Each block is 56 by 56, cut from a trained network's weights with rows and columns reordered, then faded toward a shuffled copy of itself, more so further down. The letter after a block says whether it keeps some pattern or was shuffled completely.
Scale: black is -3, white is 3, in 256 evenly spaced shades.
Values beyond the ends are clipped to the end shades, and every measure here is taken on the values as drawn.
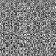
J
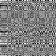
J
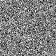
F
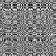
J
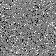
F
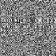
J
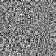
J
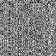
J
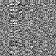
J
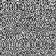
J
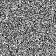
F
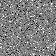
F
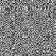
J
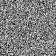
F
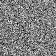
F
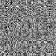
J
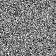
F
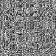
J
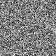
F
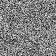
F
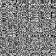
J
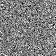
F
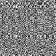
J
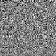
J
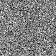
F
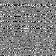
J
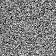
F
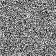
F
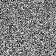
F
